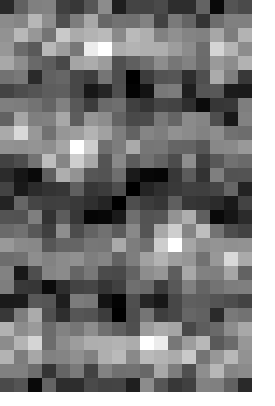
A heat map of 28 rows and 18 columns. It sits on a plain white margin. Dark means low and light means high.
No single row or column stands out from its neighbours. The grain runs across in streaks. Horizontal stripes repeat 4 times down the table. A half turn leaves it unchanged.
